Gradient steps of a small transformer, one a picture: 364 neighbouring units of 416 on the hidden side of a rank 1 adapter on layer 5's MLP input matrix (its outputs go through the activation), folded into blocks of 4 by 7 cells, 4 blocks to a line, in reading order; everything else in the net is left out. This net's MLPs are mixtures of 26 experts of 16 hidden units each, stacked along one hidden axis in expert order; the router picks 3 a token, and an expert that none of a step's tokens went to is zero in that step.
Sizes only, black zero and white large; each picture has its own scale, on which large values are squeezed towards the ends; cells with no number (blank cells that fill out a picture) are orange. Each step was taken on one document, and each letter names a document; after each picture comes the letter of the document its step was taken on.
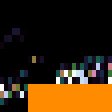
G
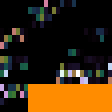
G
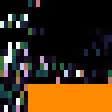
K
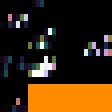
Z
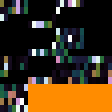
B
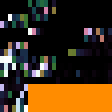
K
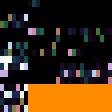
K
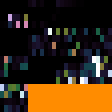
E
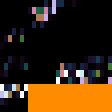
G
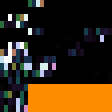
K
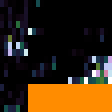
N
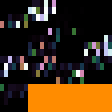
Z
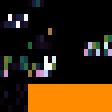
Z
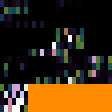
B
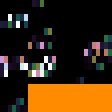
Z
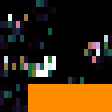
Z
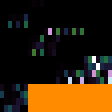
E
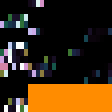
K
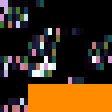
Z
